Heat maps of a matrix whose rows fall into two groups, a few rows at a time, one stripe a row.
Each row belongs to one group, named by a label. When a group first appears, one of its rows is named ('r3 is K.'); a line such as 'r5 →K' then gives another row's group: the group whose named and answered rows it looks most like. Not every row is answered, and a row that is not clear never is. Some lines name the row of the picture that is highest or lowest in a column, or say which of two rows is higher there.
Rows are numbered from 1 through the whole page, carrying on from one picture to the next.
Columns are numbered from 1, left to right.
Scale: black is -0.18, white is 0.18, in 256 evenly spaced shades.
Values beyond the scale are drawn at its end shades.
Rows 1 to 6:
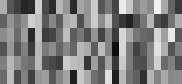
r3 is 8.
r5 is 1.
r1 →8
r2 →1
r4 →8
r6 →8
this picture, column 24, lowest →2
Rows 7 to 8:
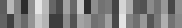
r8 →8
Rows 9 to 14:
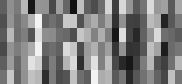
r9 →8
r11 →8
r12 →1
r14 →1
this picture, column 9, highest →9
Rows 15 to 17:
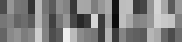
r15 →8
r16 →8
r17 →1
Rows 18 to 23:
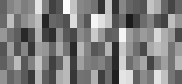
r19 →1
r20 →8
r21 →8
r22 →8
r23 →8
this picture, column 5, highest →19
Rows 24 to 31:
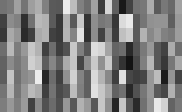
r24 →1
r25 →8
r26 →8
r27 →1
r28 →1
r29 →1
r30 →1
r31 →8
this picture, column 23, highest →31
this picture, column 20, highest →24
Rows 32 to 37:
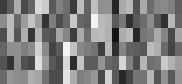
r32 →8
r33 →1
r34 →8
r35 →1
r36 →8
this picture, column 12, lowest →33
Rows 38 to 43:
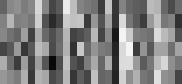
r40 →8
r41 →8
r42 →8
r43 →8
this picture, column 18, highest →40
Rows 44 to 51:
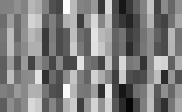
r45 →1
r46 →1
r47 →1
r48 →8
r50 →1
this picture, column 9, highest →48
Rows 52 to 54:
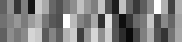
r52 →8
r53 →1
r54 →1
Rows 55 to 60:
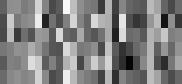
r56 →1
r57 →8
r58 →1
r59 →1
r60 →1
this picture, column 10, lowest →57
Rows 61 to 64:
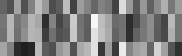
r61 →8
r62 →1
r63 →1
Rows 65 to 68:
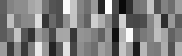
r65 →1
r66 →1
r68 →8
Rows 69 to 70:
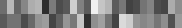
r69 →1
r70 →8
